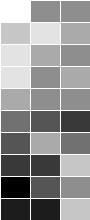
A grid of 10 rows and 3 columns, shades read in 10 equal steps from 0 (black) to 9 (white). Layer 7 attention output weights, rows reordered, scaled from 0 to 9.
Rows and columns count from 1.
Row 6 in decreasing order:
4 3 2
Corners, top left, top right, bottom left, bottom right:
9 5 1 7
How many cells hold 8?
3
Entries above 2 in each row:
3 3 3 3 3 2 3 1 2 1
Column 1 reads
9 7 8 8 6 4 3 2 0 1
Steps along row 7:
up down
